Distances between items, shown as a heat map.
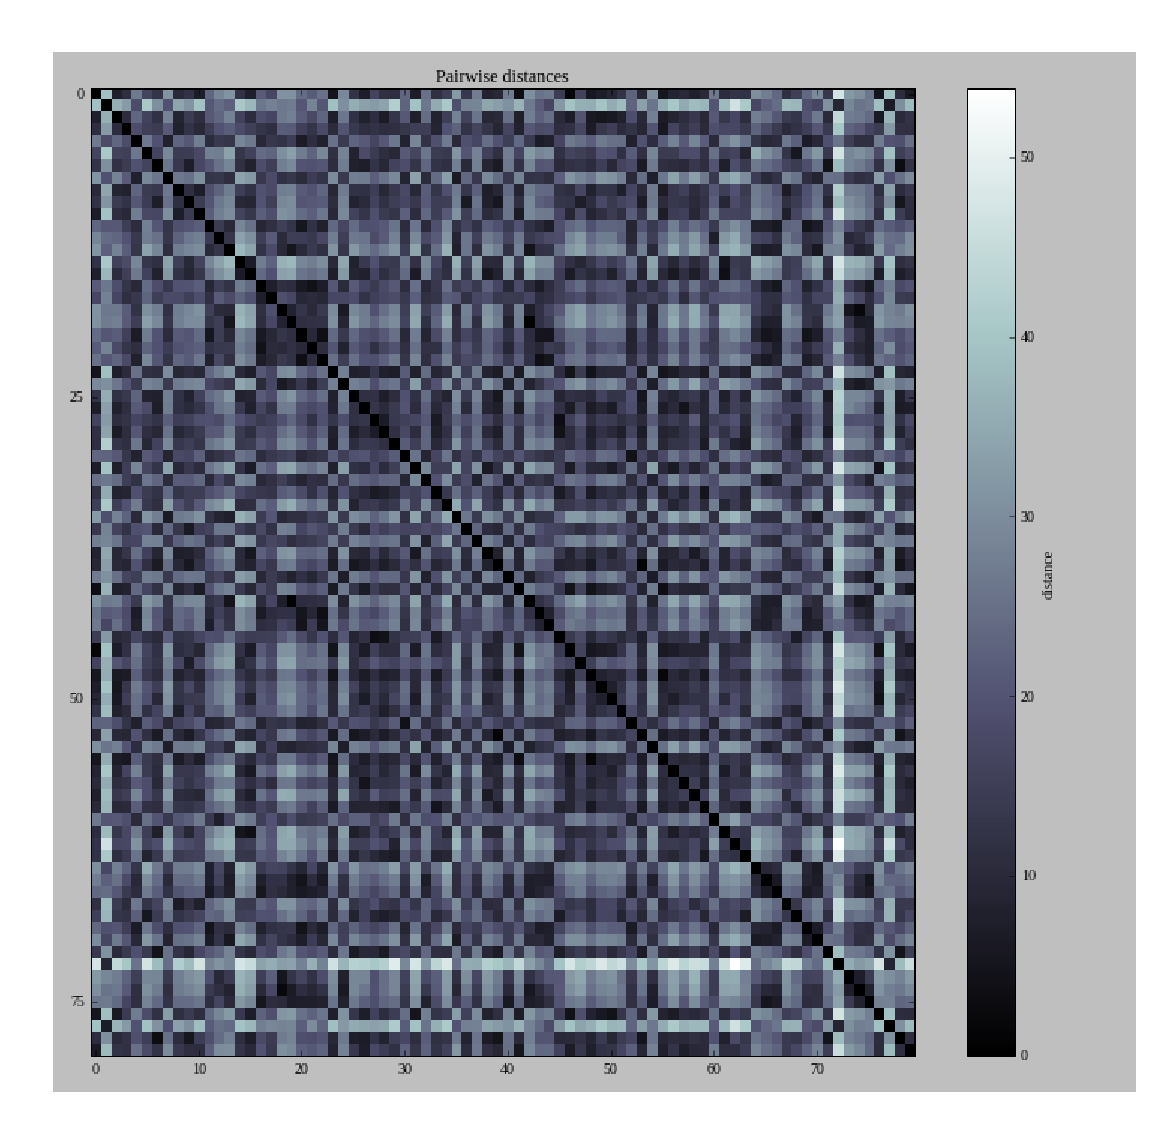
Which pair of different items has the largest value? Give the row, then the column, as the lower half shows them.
72, 62
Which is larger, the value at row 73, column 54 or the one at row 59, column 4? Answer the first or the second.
the second
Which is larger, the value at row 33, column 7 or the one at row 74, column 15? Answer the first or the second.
the second
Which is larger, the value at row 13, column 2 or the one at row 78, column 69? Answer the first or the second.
the first
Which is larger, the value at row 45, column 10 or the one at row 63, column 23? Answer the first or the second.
the first
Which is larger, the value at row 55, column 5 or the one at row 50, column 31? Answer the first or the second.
the first
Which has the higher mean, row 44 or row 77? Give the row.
77
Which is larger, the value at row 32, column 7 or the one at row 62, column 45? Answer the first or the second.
the second
